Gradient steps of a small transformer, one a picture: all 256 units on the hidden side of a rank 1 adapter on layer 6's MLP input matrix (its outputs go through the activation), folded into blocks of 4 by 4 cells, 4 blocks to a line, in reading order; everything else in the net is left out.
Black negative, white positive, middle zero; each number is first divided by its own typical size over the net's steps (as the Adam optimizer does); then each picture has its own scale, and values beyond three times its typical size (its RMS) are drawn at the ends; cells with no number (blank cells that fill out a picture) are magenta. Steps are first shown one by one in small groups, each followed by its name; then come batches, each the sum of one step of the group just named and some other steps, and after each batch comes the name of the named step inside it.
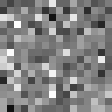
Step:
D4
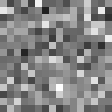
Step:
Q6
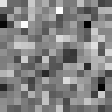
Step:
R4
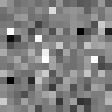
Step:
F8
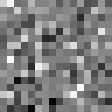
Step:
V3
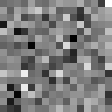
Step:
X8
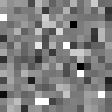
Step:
Q6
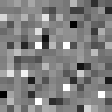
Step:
D4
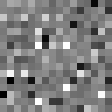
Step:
F8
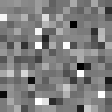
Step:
Q6
